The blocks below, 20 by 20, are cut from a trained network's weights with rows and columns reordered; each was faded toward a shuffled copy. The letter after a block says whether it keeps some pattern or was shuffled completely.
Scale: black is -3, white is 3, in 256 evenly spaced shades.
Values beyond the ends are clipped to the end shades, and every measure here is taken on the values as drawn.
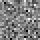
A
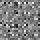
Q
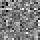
Q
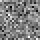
A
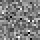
A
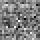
Q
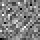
A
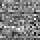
Q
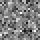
A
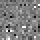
Q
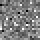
A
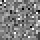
A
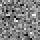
A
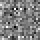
Q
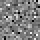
A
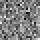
A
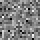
A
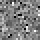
A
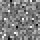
A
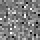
A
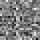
Q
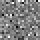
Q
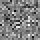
A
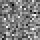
A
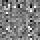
Q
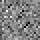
A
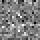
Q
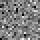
A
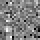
Q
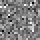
A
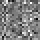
Q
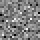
A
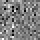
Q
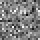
A
